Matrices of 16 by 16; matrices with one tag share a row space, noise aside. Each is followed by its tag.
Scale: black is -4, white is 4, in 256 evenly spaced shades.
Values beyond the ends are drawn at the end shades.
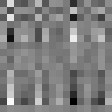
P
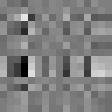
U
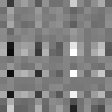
P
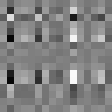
P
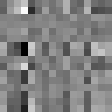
U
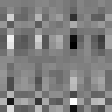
P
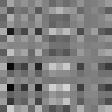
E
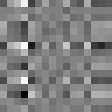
U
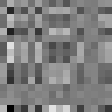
E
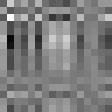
E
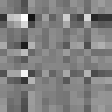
U
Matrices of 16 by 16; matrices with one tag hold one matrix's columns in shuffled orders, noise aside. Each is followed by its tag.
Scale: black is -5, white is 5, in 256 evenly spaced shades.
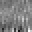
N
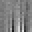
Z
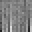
Z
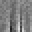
Z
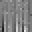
Z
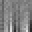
Z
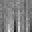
Z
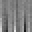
Z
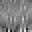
N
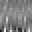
N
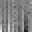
Z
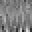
N
